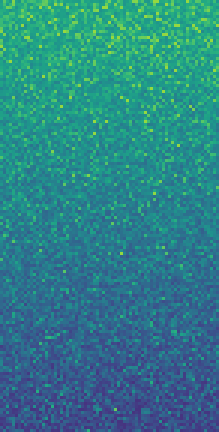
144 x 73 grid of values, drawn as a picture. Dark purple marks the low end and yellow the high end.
No row or column stands out. The texture is fine-grained noise. Values rise toward the top.
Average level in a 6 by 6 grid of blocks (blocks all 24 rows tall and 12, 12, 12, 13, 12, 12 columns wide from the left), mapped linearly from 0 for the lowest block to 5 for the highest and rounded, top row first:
5 5 5 5 5 5 / 4 4 4 4 4 4 / 3 3 3 3 3 3 / 2 2 2 2 2 2 / 1 1 1 1 1 1 / 0 0 0 0 0 0
